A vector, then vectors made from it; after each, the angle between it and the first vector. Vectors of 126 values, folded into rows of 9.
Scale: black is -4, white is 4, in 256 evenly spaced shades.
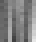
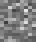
orthogonal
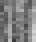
nearly parallel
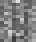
partly aligned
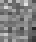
partly opposed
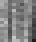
nearly opposite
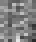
partly opposed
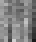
nearly opposite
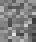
partly opposed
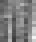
nearly parallel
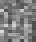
partly opposed
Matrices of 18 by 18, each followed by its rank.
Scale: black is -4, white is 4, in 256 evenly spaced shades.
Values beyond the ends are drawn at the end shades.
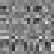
three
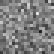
full rank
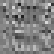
three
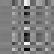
one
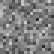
full rank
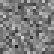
full rank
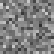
full rank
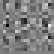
three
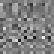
three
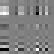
one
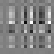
one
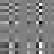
one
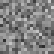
full rank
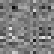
three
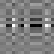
one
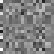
three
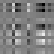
one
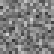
full rank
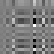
one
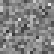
full rank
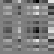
one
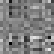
three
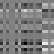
one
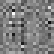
three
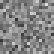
full rank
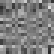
three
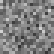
full rank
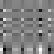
one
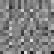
three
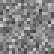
full rank
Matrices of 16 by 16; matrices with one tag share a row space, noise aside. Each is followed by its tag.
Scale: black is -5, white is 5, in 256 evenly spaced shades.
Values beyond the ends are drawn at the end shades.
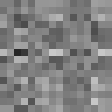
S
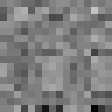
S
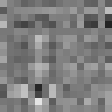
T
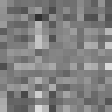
T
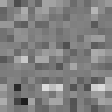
S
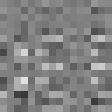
S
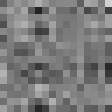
T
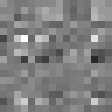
S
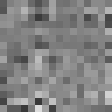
T
